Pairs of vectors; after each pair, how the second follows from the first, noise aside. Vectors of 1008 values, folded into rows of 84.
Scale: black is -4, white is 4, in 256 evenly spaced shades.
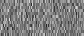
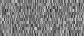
wrapped around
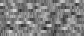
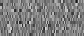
sign-scrambled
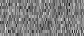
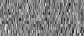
sign-scrambled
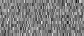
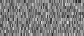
sign-scrambled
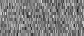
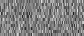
sign-scrambled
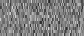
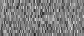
reversed
